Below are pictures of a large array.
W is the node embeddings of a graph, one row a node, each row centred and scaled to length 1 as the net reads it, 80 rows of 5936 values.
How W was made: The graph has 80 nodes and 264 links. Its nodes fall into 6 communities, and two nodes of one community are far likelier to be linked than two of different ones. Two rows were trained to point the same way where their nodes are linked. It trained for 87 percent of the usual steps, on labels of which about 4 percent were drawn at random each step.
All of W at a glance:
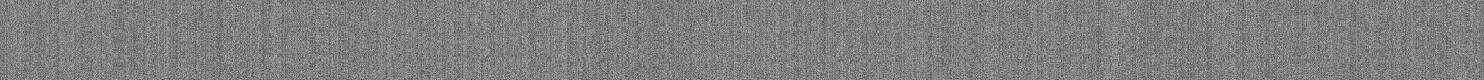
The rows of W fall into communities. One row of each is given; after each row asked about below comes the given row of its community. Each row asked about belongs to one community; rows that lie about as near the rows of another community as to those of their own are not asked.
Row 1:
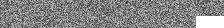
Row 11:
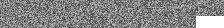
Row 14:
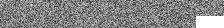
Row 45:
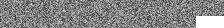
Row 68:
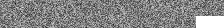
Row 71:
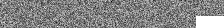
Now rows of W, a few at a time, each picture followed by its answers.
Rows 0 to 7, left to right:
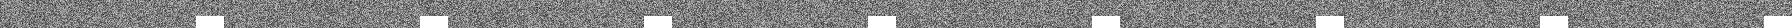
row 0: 45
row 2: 68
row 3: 68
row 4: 14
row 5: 14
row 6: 11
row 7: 1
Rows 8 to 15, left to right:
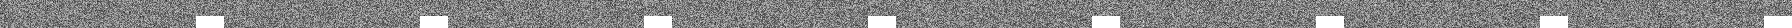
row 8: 14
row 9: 45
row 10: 11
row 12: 1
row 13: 45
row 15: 11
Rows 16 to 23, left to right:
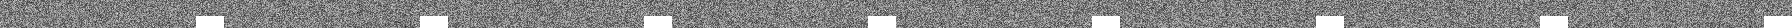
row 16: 45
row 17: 68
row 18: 45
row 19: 71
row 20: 45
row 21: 11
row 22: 1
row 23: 68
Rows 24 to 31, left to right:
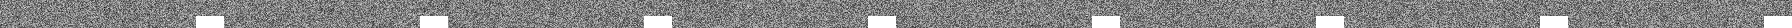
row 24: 1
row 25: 1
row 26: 45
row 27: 71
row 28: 14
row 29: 71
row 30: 71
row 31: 68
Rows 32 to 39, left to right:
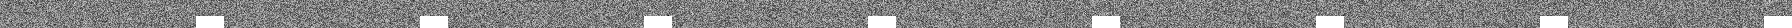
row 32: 68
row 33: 1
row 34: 14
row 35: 1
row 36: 11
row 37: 1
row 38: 68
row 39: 11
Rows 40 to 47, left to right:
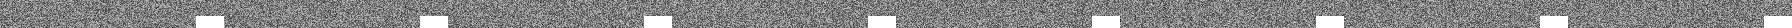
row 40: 1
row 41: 14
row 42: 14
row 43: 14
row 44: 11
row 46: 1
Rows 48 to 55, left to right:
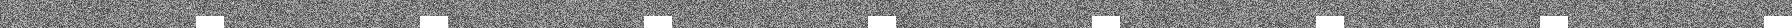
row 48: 1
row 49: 71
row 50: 14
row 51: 71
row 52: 14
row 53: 45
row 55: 1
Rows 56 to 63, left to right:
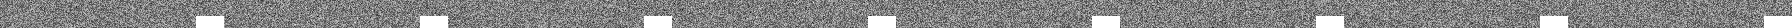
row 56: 1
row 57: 45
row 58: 14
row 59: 71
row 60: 71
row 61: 11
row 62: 14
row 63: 14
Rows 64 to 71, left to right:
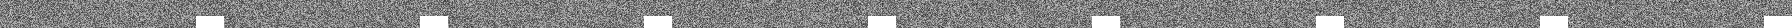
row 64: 71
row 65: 14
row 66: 14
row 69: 1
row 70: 11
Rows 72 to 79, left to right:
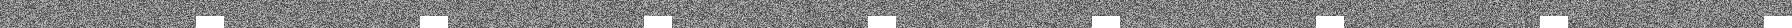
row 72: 11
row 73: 71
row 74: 11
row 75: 68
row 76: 68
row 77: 11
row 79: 45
